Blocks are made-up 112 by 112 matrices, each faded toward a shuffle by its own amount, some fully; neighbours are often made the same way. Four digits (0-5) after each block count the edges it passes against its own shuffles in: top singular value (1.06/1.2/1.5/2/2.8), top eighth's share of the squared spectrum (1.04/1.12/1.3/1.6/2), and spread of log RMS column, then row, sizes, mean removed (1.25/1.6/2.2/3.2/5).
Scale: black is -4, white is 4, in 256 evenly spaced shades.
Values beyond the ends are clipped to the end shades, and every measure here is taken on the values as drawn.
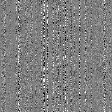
2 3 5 0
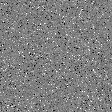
0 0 0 0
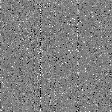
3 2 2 0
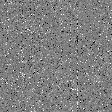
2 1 1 0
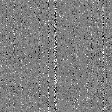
2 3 3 0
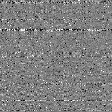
4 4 1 3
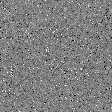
2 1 0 0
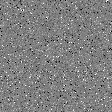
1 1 0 0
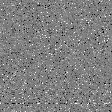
3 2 0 1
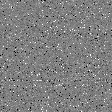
2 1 0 0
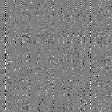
5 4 3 2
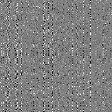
5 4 4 2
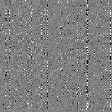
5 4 3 1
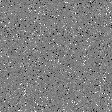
2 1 0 0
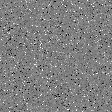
0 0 0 0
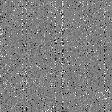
4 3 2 1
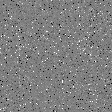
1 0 0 0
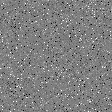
0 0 0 0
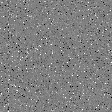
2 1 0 0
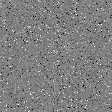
2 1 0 0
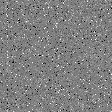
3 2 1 0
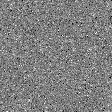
0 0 0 0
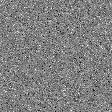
0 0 0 0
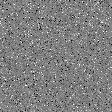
2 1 0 0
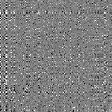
5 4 3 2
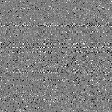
4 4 2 3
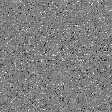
3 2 0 1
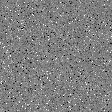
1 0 0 0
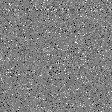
3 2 0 1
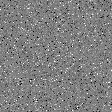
0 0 0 0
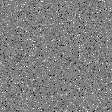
3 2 1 0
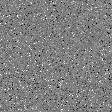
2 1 0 0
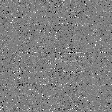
2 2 2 2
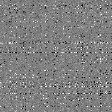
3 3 3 3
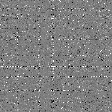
3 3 2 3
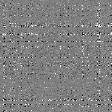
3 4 3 4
